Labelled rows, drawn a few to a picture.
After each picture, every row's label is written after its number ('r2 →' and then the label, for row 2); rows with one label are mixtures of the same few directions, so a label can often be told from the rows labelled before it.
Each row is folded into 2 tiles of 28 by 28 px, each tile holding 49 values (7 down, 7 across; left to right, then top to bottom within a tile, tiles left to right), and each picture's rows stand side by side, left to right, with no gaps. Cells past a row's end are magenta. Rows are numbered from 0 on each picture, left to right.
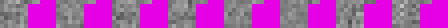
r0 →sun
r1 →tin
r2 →sun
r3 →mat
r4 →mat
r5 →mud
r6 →mat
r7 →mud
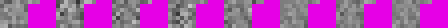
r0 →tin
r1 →mat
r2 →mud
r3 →mud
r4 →tin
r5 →tin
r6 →mat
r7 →tin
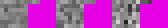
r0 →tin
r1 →tin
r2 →mat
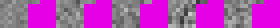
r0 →mud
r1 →sun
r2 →tin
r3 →mat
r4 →tin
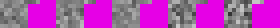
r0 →mat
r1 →tin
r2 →sun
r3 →tin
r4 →mat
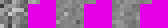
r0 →tin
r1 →mud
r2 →mud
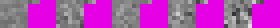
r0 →tin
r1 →tin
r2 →mud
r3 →mud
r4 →tin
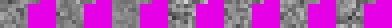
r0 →sun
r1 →mat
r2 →sun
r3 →sun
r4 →tin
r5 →sun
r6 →mat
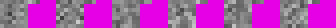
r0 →mud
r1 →mud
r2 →tin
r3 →tin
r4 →tin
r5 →mud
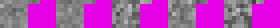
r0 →tin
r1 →sun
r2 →mat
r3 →mat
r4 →tin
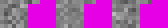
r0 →mud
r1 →tin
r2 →sun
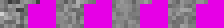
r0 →sun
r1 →sun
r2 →mat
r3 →tin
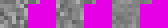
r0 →tin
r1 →mat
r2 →sun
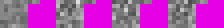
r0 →tin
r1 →mat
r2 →sun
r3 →sun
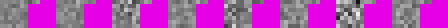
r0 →mud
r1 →sun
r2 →sun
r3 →tin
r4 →tin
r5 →tin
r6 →sun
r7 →mud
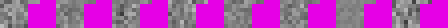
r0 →tin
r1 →tin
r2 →mud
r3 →mat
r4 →sun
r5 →mud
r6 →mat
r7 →mat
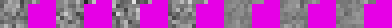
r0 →mat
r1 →mud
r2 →mat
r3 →sun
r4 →mat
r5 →mat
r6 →mud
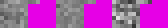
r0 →sun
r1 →tin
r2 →sun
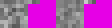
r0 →tin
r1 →mud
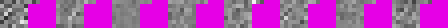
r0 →mud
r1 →mat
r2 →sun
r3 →sun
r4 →mud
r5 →mud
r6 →sun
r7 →sun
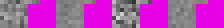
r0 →sun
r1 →mud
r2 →sun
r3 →sun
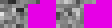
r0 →sun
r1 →sun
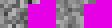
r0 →mud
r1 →tin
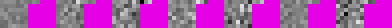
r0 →tin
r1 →sun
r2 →mud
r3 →mud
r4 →mat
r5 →mud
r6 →mud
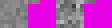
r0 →mat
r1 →mat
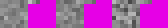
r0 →mud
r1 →sun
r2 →sun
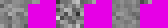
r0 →tin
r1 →sun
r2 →mud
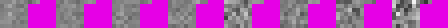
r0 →mud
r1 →mat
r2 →mud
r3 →mat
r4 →sun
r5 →mat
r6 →sun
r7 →mat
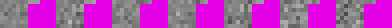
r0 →mat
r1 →mat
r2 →mat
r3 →mud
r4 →mat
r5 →tin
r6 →mud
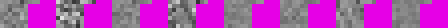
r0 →sun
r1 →sun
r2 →sun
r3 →tin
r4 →sun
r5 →mat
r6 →mat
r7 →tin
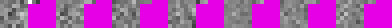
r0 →mud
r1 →mud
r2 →sun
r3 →tin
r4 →mud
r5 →mat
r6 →mud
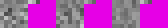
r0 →mud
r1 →tin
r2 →mud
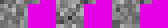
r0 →sun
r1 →mat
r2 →tin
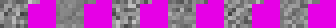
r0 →mat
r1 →mat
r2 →tin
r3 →sun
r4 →mud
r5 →mud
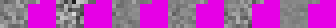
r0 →tin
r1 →sun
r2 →mat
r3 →mud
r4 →tin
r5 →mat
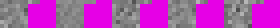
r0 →tin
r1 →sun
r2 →sun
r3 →tin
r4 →sun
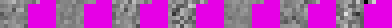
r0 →sun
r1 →sun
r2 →sun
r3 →mud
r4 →sun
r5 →mat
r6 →mud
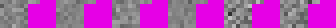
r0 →tin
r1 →sun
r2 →tin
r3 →mat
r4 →mud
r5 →mud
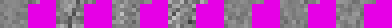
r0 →mud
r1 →mat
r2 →mud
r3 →mud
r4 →sun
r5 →mat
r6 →sun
